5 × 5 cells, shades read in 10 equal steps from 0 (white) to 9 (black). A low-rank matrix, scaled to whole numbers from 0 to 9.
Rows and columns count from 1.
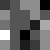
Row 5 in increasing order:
4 4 6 7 8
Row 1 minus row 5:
3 0 -4 -3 5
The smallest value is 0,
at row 4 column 1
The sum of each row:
30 26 28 25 29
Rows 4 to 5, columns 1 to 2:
0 6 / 4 6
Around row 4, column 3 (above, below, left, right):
6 8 6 6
